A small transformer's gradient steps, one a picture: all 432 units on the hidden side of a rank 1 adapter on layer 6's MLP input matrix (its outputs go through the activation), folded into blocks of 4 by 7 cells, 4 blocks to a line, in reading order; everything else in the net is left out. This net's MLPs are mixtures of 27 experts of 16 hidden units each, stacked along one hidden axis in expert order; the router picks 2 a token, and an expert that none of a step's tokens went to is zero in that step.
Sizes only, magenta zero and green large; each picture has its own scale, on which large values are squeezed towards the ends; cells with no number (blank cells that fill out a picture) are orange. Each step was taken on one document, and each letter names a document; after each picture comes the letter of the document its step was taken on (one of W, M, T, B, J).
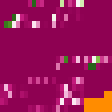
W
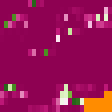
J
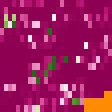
W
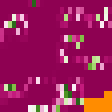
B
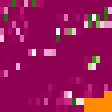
J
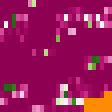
B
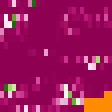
B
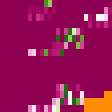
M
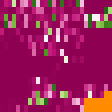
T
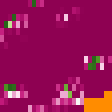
W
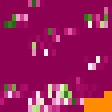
B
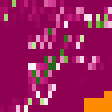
T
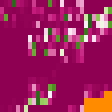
T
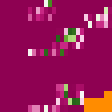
M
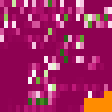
T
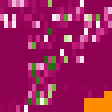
T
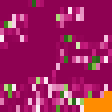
B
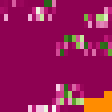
M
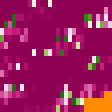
J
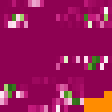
W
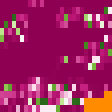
B
